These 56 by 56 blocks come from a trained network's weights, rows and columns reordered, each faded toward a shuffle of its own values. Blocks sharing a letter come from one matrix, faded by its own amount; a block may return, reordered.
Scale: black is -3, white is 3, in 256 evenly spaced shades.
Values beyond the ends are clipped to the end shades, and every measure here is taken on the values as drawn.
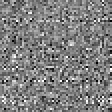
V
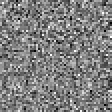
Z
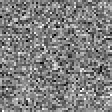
Z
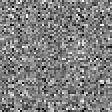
V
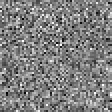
Z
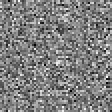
Z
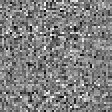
V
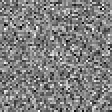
Z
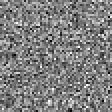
Z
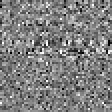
V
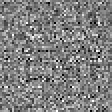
V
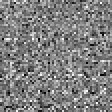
V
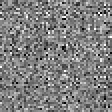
V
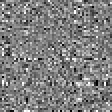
V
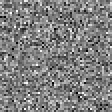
Z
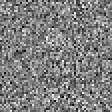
Z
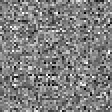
V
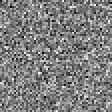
Z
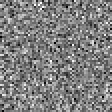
Z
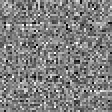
V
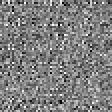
V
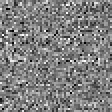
V
